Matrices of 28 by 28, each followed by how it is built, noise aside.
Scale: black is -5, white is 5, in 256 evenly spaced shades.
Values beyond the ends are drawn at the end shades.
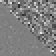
upper triangular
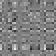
low rank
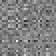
low rank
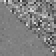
upper triangular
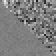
upper triangular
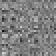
low rank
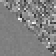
upper triangular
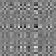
low rank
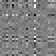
low rank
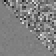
upper triangular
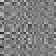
low rank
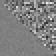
upper triangular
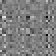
low rank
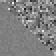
upper triangular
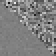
upper triangular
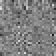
low rank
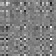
low rank
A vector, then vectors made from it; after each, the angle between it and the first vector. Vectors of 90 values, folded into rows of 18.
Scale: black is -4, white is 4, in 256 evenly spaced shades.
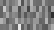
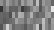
orthogonal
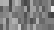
partly aligned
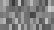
partly aligned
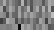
nearly opposite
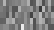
partly opposed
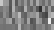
orthogonal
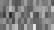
orthogonal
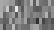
orthogonal
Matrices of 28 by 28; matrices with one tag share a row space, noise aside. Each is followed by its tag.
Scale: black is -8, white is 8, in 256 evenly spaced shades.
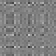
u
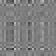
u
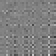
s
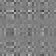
u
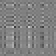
u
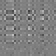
u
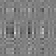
u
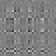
u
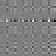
s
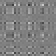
u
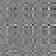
s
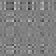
u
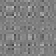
u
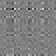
u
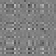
u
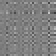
s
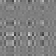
u
